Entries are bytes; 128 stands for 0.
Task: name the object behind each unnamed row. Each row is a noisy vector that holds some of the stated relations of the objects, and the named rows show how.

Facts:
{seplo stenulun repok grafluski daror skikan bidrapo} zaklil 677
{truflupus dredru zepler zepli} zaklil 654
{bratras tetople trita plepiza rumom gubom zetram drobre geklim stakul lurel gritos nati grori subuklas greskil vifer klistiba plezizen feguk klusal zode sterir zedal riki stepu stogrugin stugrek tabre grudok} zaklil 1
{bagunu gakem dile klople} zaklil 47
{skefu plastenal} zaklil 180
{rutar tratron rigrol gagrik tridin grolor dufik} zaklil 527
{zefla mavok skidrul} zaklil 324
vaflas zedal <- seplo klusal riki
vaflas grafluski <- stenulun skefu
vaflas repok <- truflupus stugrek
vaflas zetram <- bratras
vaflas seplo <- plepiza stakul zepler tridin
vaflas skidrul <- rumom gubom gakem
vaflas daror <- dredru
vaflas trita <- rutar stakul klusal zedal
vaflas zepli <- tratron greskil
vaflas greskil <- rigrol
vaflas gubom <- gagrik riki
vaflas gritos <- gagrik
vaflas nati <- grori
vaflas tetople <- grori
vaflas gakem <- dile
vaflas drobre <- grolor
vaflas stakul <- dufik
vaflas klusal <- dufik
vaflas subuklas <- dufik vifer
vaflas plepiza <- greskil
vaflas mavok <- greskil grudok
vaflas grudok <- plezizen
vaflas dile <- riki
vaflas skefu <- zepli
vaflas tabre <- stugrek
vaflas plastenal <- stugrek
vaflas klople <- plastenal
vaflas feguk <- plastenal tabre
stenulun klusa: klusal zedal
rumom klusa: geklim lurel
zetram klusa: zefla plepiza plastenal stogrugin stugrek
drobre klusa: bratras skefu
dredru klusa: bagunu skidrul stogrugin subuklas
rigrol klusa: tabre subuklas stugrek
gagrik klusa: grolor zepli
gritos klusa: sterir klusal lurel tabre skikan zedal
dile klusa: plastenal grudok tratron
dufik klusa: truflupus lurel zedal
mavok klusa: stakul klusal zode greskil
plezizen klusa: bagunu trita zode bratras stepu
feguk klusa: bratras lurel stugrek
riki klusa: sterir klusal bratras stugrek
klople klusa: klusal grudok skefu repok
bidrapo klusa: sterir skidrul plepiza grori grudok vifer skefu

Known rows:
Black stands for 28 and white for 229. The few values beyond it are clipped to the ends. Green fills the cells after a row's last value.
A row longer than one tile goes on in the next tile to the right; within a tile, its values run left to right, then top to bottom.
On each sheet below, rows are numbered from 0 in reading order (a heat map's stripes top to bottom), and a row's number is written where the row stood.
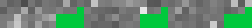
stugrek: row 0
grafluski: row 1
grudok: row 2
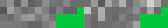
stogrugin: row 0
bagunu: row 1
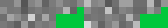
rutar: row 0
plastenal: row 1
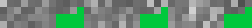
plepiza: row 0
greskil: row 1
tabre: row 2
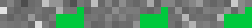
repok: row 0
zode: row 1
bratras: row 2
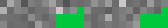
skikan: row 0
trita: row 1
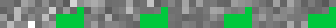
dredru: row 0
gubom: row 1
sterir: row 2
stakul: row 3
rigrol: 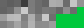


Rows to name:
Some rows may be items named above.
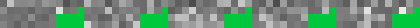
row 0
grafluski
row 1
plastenal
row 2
rigrol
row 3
riki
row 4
dufik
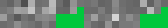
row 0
gritos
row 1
tridin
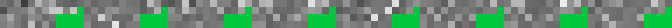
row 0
stenulun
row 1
plezizen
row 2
bidrapo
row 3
skidrul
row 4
mavok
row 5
drobre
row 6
skidrul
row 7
bratras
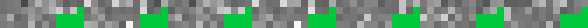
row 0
stenulun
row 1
skefu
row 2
stenulun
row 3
skefu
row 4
tratron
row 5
rumom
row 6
klople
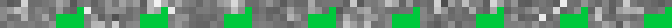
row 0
subuklas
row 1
dile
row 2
gakem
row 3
zefla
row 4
gagrik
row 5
bidrapo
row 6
mavok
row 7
klusal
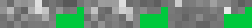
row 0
zedal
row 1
zedal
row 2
grafluski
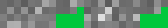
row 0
zetram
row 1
feguk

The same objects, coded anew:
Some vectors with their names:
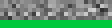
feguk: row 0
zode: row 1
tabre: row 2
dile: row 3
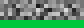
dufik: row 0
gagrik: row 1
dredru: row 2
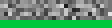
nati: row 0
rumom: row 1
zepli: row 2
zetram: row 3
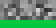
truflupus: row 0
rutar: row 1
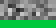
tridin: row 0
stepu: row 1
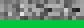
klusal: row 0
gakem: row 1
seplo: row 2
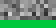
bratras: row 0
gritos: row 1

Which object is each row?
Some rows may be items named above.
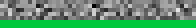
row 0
grafluski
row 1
gagrik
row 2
feguk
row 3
grolor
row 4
gritos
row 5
truflupus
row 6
bidrapo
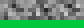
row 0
repok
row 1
stenulun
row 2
bagunu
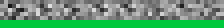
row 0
gagrik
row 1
skefu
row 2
zepler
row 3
skidrul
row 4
zefla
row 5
greskil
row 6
plastenal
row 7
gubom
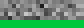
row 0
feguk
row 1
klople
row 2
stugrek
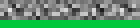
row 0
bidrapo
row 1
plezizen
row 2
dile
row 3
rigrol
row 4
tratron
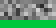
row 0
riki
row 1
zefla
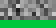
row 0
mavok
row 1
drobre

